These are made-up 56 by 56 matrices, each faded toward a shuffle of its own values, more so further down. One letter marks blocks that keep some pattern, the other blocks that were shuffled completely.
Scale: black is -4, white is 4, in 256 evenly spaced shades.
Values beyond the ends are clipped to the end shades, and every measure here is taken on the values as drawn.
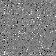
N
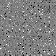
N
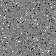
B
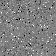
B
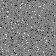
B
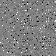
N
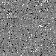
N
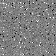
N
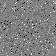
B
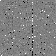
N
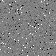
B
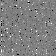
N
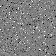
B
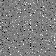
N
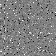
N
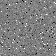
B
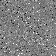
B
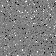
B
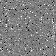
N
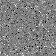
N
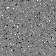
B
